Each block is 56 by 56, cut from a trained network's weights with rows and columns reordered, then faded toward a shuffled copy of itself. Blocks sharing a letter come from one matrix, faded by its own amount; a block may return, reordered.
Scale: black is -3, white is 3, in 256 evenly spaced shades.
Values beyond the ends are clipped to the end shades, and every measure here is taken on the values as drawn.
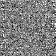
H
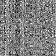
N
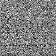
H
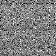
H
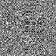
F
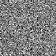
F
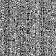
N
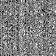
N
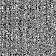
N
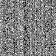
N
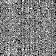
N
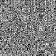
F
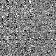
H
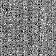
N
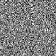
F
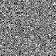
F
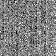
N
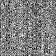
N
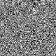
F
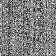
N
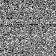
H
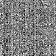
N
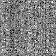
N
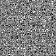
H
